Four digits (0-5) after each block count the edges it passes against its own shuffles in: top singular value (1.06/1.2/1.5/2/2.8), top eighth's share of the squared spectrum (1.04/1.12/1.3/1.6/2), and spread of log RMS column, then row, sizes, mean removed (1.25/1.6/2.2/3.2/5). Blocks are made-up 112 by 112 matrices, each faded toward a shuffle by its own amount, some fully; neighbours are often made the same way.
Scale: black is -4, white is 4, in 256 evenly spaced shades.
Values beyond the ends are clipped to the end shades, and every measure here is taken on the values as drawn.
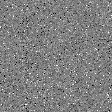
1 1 1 0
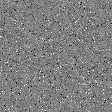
0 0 0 0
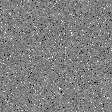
0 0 0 0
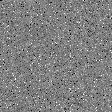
1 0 1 0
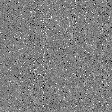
2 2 2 0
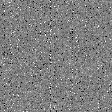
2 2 2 0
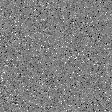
0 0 0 0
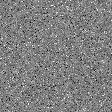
0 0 0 0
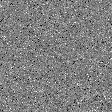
1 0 0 0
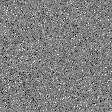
2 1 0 0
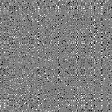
5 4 3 2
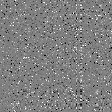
4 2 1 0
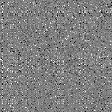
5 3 2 2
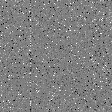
3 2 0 0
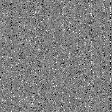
2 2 3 0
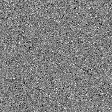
0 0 0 2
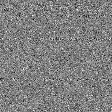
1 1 0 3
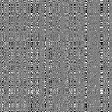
5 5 4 3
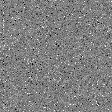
1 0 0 0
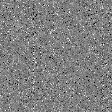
1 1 2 0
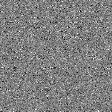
1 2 0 3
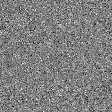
0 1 0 2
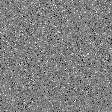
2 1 0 0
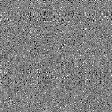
4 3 2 2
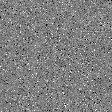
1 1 2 0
